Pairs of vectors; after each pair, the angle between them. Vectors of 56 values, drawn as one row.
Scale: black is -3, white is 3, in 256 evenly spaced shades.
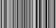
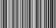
partly aligned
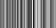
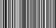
orthogonal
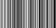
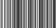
nearly parallel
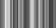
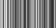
partly aligned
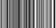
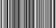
nearly parallel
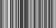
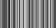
nearly opposite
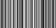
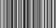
nearly opposite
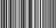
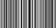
partly aligned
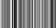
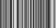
nearly opposite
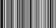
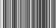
nearly opposite
